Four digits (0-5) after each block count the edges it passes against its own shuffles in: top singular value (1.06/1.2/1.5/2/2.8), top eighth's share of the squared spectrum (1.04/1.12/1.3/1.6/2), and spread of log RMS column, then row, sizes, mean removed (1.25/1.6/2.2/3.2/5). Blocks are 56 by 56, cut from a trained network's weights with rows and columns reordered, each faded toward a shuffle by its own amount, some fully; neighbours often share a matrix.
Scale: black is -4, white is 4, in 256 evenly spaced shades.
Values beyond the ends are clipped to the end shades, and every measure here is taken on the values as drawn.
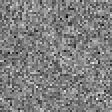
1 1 0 0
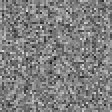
2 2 1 1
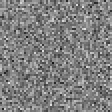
0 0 0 0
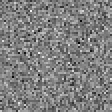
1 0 0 0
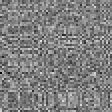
4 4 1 2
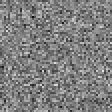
3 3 0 1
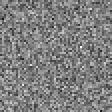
0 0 0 0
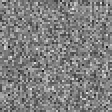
3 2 0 0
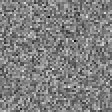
0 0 0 0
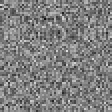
4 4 0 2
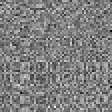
4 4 0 2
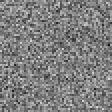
1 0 0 0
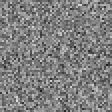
0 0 0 0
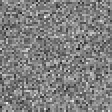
3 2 0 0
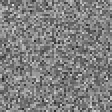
0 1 0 0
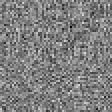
4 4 0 1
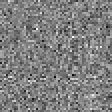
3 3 2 2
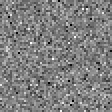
1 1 0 0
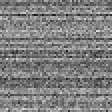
5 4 1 3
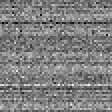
4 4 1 2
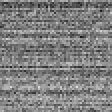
4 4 0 3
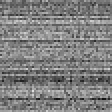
5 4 2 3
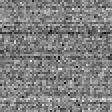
4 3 0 2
